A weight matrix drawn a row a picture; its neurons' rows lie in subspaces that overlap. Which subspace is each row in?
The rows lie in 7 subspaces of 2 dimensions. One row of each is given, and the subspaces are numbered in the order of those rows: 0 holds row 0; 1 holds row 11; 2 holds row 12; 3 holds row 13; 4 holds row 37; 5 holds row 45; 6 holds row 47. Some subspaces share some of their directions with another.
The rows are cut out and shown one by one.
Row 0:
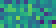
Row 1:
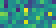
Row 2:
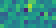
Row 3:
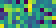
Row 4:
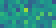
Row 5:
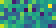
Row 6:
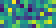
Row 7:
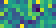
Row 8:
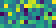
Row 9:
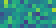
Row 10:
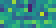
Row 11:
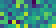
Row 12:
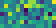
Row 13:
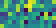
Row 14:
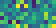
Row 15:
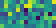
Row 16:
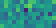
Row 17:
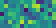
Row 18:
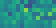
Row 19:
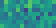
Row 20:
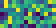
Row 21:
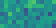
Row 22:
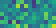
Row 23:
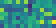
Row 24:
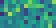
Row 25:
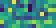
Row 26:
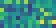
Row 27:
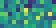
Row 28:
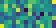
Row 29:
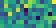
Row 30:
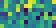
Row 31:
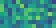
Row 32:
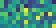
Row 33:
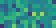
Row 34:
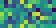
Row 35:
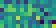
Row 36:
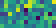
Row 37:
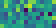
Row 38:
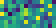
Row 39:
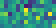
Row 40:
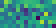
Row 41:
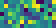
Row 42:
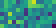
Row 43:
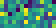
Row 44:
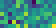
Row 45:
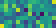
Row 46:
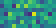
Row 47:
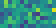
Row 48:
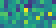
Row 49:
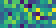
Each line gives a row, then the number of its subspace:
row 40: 0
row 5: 4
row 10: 3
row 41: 2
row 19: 2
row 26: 0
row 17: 2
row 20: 6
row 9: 6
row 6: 3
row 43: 4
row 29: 3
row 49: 6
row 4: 5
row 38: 4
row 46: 5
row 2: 3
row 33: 5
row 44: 1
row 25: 3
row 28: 5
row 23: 0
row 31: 3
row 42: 1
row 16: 4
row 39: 5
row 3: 0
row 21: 1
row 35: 0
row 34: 6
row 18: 6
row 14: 1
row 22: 1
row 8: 2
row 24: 4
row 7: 2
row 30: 3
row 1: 6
